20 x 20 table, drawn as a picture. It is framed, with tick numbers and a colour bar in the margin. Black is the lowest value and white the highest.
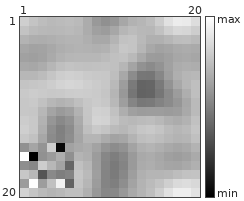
No overall slope runs across the table. The top left is the calmest part. Overall the values sit about 70% of the way up the scale. The texture is blotchy. The values are skewed, with a long tail toward low values. In the bottom left lies a patch that is rougher than the rest. The bottom left is the roughest part. The halves do not mirror each other.
